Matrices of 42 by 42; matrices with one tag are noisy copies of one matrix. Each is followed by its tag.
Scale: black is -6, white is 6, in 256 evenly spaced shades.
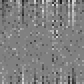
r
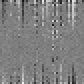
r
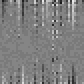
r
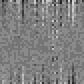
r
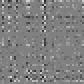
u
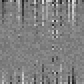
r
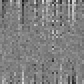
r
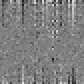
r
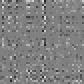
u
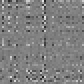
u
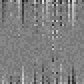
r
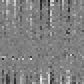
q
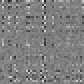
u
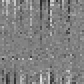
q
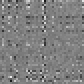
u
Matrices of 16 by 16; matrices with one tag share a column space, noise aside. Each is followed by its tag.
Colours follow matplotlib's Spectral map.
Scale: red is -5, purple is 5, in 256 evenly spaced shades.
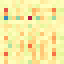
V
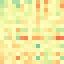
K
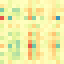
V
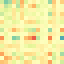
K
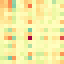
K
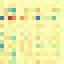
V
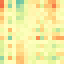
K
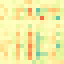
V
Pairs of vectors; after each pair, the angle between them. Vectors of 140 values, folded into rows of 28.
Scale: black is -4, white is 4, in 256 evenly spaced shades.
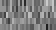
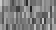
orthogonal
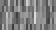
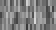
nearly parallel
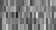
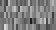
partly aligned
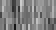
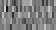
orthogonal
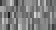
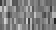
partly aligned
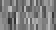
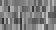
orthogonal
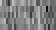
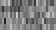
partly opposed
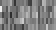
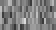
partly aligned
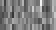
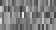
orthogonal
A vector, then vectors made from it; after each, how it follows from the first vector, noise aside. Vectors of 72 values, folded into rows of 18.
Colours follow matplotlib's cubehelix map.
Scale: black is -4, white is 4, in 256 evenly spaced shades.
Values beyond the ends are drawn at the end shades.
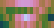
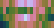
copied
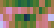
negated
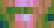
copied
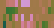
partly zeroed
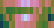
copied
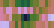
negated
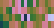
sign-scrambled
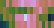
copied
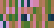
sign-scrambled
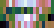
scaled up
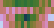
negated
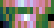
scaled up
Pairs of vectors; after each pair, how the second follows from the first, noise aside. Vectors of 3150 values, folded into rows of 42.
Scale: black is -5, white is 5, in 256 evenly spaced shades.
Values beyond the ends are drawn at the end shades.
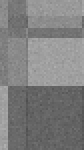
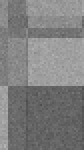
copied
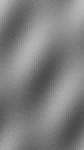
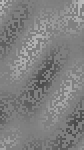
partly zeroed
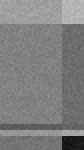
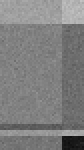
copied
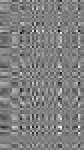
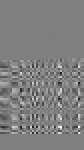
partly zeroed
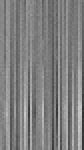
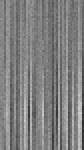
copied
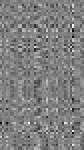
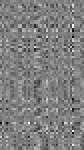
copied
